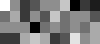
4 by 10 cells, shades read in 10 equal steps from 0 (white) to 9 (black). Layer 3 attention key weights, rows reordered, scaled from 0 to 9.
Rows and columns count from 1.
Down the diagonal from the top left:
0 3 4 2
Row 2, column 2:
3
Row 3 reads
4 4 4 9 5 4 5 4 5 3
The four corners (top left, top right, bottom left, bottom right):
0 8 7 3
